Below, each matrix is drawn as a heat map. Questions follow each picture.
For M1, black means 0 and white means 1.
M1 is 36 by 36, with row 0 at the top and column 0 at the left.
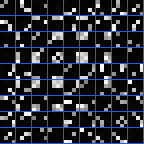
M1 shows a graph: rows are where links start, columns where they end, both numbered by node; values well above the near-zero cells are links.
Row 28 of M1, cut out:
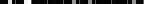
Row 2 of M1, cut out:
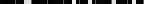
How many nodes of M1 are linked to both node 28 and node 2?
5
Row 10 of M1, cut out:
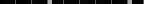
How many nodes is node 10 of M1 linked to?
2
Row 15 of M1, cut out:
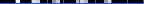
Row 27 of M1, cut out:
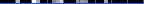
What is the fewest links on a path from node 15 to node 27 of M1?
1
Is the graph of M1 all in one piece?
no
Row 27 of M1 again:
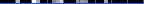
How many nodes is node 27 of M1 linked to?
10
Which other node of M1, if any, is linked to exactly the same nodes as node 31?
node 17
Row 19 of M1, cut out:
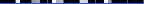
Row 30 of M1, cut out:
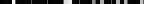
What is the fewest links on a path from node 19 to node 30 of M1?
3
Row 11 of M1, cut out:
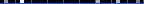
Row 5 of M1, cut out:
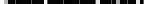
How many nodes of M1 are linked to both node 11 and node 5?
4
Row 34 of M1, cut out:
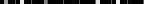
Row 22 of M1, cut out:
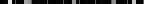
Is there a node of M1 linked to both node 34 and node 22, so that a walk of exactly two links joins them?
no
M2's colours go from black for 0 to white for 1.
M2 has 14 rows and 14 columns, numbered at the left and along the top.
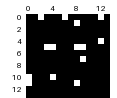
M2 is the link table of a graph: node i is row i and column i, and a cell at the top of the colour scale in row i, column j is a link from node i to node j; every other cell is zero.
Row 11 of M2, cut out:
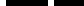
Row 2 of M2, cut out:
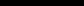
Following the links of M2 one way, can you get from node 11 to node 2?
yes
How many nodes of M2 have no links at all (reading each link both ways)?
1
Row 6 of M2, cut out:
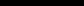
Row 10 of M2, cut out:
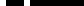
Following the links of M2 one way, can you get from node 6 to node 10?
no
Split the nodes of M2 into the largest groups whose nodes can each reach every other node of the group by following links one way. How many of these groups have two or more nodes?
0
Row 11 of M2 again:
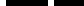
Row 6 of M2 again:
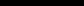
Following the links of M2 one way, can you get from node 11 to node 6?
yes
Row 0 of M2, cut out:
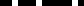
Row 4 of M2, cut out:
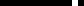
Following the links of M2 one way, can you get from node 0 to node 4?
no
